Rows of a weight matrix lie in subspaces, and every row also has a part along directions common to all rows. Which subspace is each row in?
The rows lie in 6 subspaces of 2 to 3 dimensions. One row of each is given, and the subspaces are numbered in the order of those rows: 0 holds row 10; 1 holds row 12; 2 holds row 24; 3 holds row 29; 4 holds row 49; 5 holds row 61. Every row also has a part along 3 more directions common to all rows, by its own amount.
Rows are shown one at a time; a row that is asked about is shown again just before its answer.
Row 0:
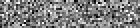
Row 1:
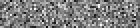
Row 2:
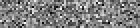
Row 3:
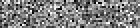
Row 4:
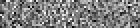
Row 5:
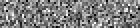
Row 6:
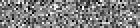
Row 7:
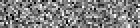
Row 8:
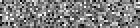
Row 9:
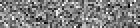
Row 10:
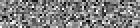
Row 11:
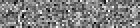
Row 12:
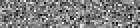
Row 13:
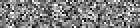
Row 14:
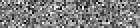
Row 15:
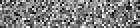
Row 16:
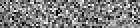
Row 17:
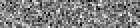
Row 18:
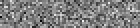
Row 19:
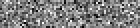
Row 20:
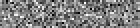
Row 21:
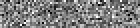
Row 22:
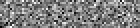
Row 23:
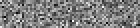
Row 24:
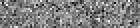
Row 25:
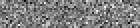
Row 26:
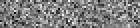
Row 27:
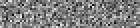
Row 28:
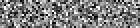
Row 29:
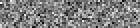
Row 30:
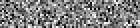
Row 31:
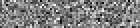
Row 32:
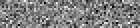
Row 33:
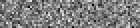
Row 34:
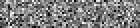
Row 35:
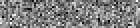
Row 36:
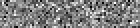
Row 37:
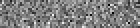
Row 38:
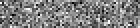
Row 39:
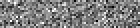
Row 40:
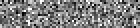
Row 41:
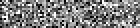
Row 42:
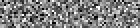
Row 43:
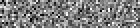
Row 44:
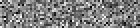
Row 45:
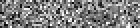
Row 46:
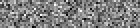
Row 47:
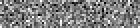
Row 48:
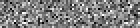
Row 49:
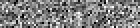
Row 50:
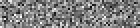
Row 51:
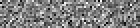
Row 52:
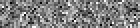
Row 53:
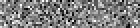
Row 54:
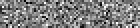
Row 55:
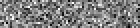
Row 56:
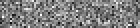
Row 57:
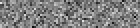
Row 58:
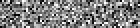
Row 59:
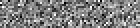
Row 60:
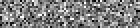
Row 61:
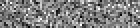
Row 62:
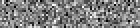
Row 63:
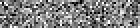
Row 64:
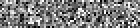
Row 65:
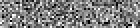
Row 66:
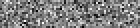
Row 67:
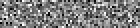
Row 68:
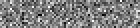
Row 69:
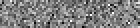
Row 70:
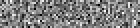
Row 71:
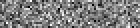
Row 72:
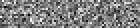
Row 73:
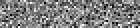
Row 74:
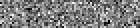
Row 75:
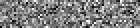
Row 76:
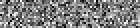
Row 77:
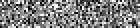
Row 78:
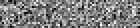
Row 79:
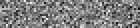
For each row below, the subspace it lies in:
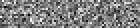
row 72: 3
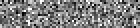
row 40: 2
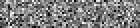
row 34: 3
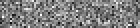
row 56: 2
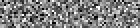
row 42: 3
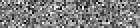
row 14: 0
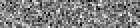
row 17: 5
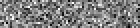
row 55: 5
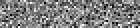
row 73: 1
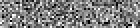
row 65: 2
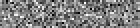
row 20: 1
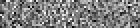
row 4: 5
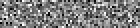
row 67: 5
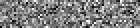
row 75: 0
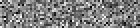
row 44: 4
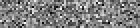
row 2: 0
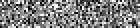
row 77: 0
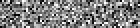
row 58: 1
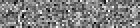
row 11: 4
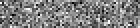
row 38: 2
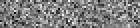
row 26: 5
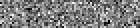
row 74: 2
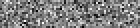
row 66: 0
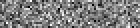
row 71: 5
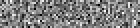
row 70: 3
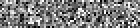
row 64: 3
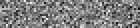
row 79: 1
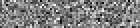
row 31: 2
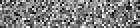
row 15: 1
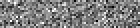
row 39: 4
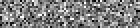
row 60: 1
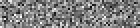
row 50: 4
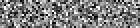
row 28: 3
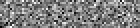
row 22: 3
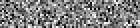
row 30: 2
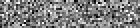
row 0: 0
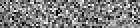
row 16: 5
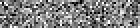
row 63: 2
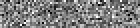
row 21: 0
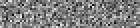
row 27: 4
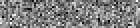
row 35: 2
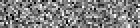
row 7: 5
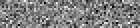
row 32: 1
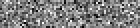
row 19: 0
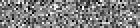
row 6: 0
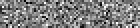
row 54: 1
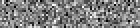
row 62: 2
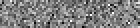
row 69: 1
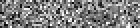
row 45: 5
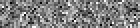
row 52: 3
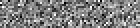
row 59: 4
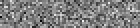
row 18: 3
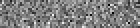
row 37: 1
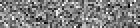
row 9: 5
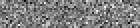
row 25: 1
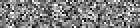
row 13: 3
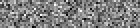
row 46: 3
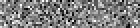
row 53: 5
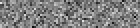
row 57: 3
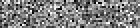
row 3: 0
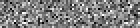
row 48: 0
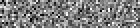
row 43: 3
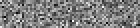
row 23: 4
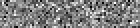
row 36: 2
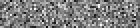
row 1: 3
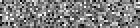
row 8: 1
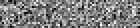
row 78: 4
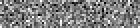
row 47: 2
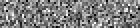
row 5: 4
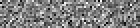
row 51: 4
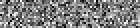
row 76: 4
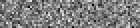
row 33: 5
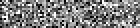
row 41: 4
